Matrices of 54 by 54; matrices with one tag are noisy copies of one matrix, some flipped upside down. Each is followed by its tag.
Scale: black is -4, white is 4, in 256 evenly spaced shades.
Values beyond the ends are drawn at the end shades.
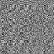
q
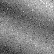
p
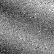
p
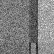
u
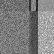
u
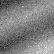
p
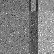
u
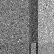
u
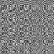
q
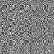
q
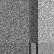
u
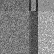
u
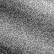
p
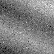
p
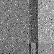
u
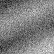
p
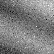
p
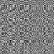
q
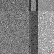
u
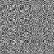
q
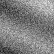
p
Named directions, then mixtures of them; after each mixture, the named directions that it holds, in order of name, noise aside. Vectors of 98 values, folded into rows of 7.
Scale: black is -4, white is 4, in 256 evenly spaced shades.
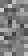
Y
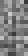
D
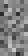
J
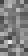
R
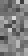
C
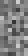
C, D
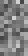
C, J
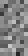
J, R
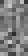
D, R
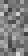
J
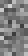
Y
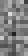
D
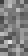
R
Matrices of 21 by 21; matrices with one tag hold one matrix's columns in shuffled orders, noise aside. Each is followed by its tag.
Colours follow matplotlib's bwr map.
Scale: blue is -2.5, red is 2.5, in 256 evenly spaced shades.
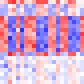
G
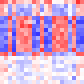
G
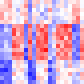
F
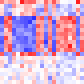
G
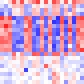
G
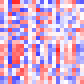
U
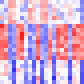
F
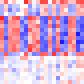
G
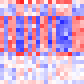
G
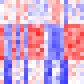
F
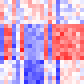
F
